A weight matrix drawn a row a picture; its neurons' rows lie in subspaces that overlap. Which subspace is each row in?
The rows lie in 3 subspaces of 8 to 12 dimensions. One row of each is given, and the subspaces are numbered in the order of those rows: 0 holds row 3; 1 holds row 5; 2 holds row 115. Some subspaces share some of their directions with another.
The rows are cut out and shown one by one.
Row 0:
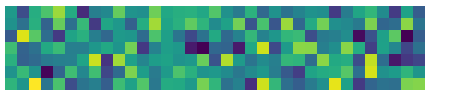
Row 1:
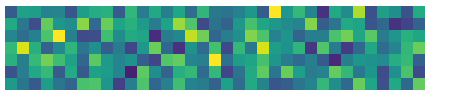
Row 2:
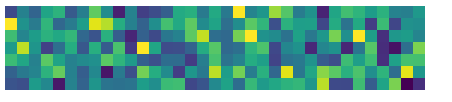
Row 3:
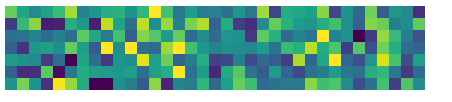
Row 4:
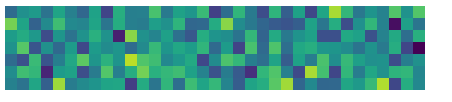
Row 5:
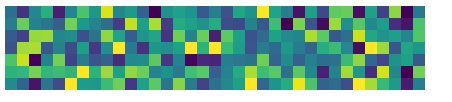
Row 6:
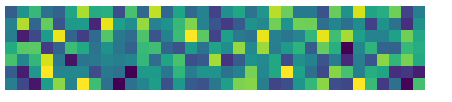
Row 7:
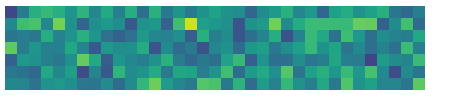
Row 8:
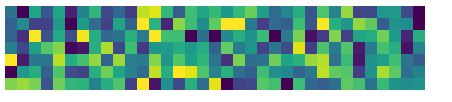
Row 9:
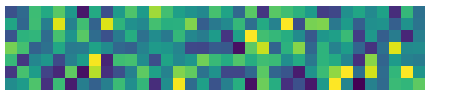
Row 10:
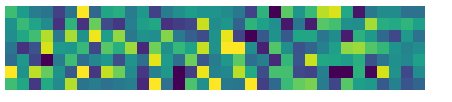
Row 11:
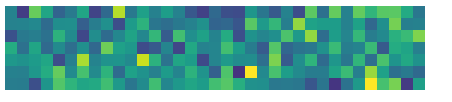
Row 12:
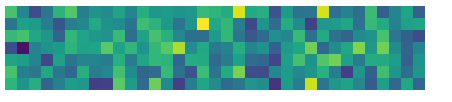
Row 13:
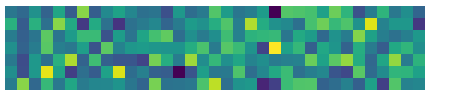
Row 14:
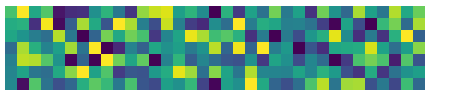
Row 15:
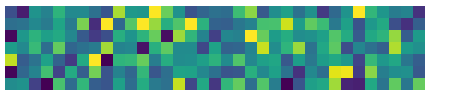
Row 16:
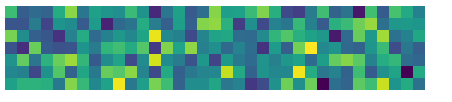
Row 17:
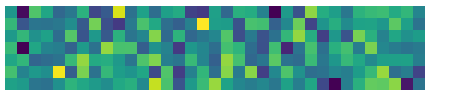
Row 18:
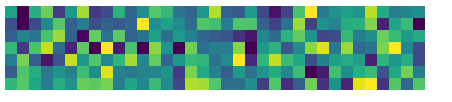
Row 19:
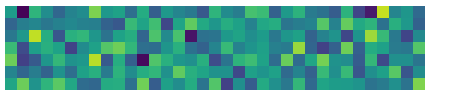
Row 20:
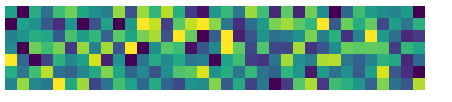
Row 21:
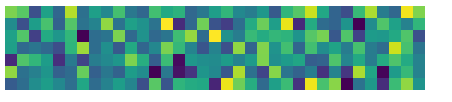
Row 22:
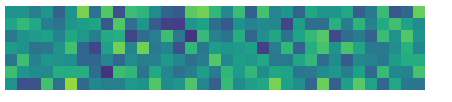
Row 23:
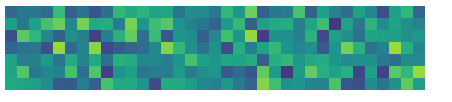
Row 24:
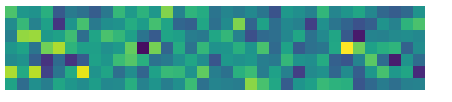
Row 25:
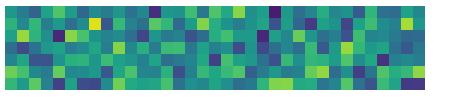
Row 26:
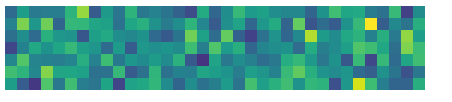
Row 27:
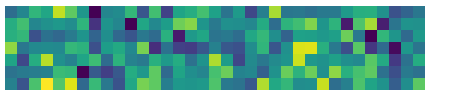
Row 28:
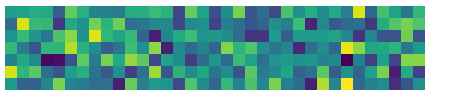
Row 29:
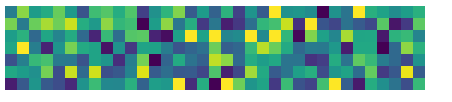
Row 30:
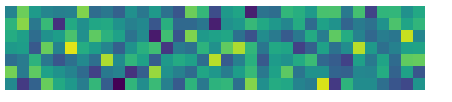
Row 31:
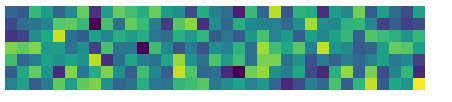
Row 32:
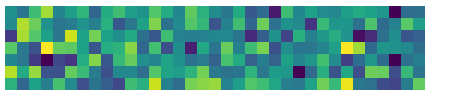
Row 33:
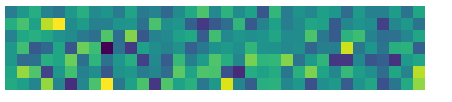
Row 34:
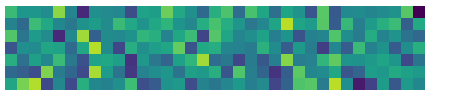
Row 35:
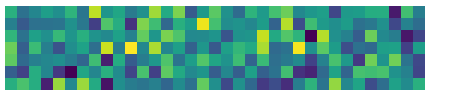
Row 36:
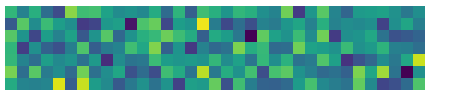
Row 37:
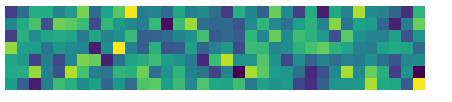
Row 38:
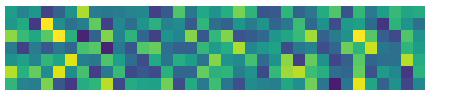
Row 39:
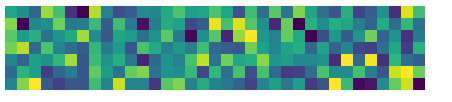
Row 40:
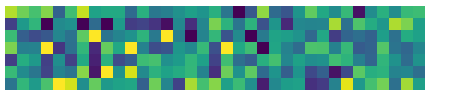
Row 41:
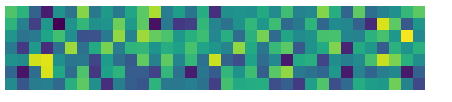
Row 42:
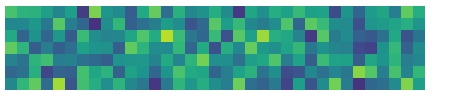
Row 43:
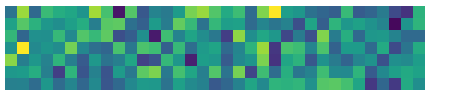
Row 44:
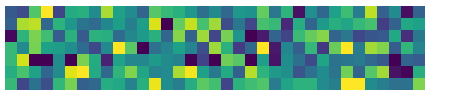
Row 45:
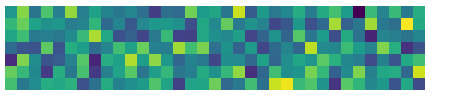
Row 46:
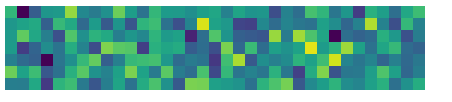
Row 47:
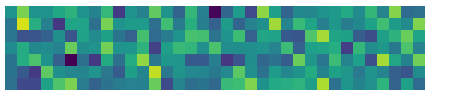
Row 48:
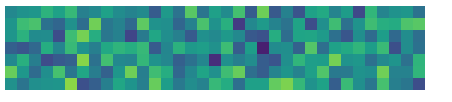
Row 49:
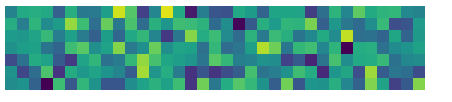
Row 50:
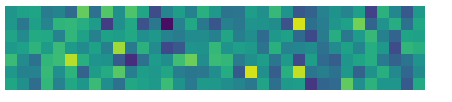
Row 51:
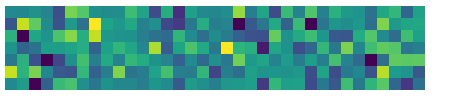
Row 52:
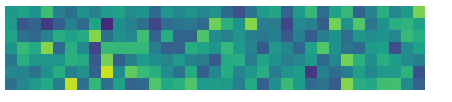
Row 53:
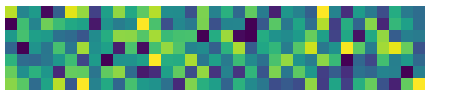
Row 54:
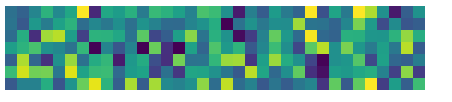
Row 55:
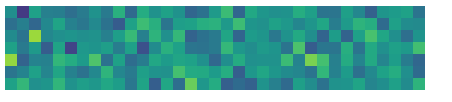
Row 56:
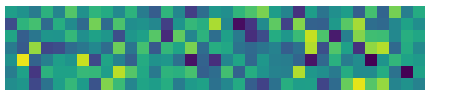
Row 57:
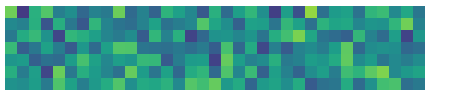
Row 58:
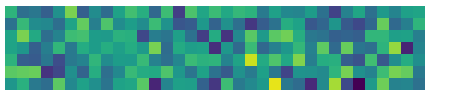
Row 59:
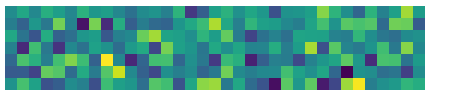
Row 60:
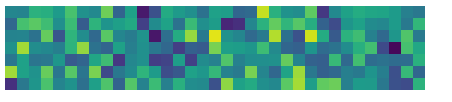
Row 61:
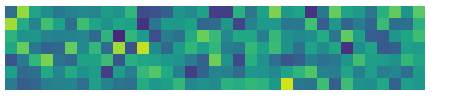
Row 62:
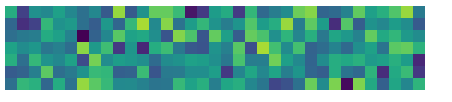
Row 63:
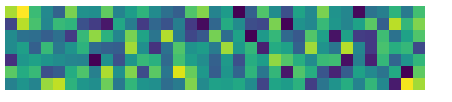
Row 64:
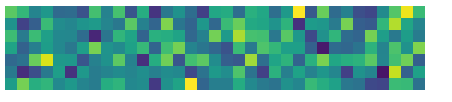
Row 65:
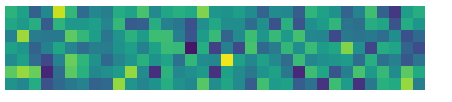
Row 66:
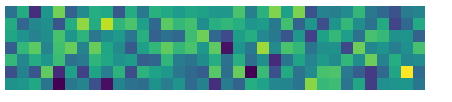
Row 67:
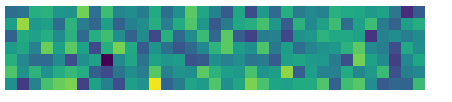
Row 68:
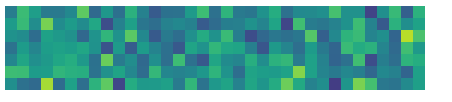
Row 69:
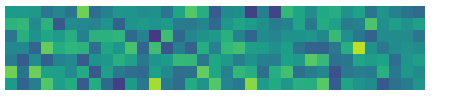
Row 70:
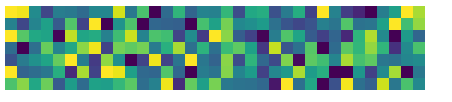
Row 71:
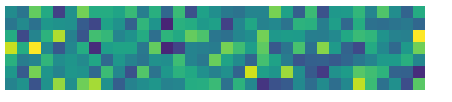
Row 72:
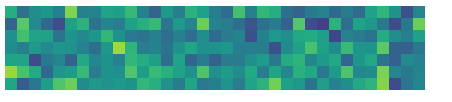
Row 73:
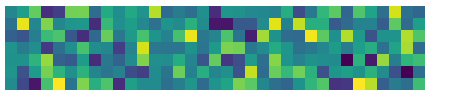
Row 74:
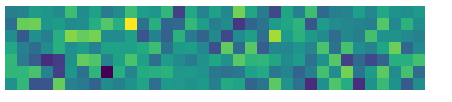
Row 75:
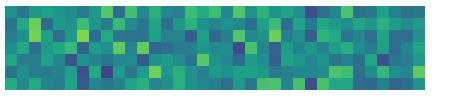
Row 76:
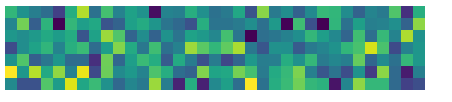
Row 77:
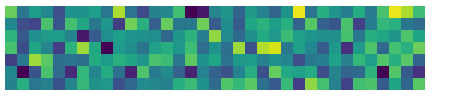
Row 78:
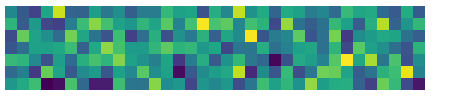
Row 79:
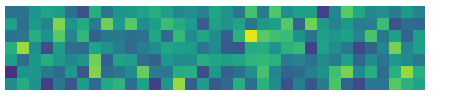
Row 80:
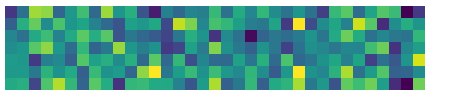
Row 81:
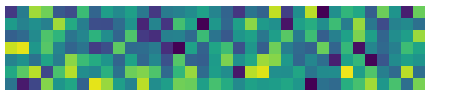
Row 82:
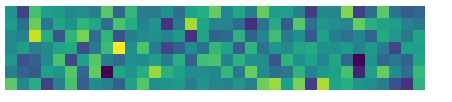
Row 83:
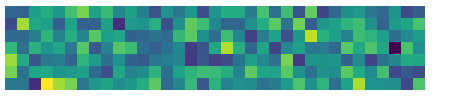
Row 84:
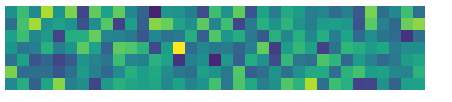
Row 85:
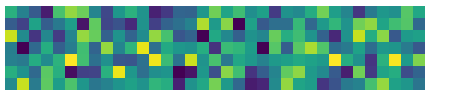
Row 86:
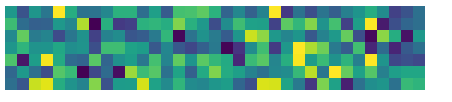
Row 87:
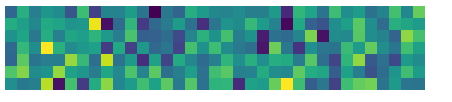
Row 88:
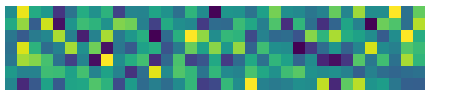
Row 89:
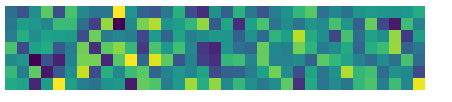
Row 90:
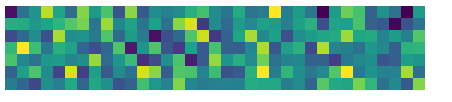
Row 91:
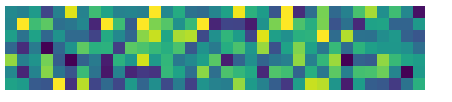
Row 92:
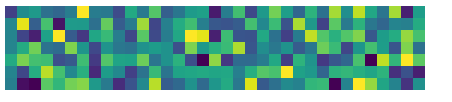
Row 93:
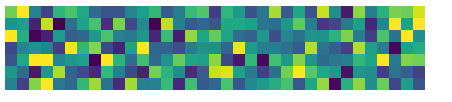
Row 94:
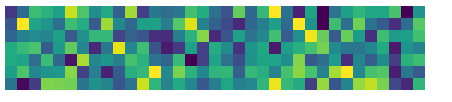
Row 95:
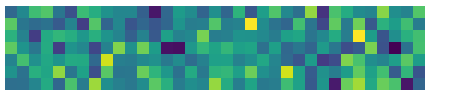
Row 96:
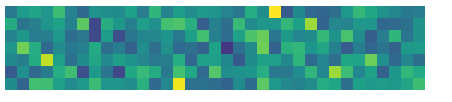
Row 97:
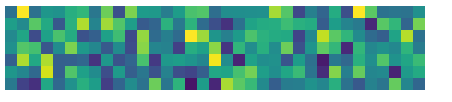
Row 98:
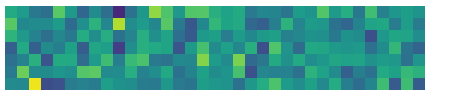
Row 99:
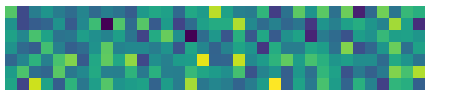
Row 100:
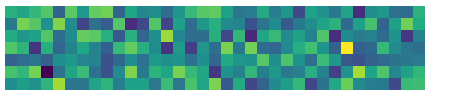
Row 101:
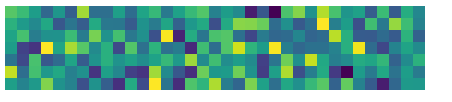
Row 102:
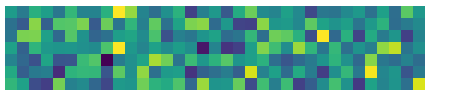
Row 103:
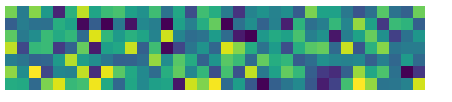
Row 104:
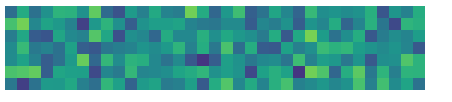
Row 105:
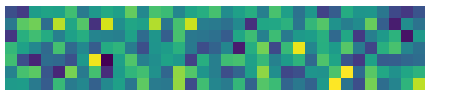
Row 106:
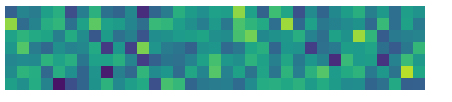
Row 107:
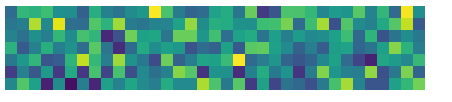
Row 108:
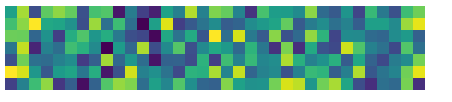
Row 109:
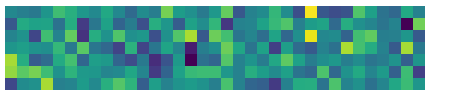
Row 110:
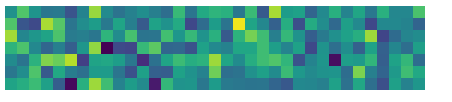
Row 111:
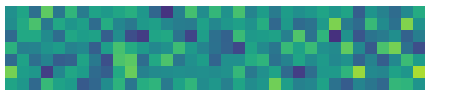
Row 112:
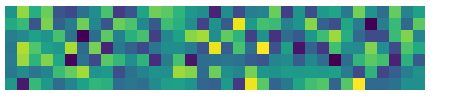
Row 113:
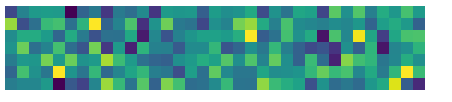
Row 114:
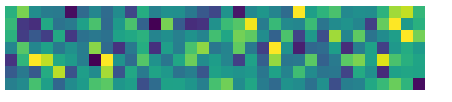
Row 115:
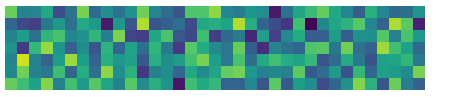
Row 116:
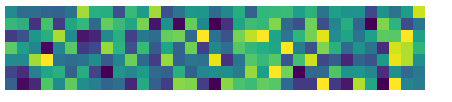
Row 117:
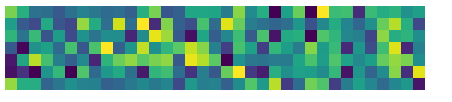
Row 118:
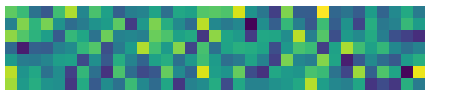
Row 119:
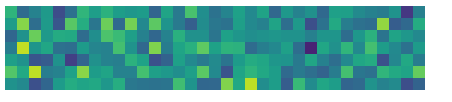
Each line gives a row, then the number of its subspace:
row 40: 0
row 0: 1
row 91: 0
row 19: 2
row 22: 2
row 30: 1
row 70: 2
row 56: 1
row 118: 0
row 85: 1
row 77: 2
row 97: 2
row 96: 1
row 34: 2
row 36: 0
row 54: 2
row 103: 0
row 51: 1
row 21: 2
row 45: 2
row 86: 1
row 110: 0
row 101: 1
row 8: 2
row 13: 1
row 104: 2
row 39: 0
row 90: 0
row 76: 1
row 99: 2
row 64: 2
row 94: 1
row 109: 2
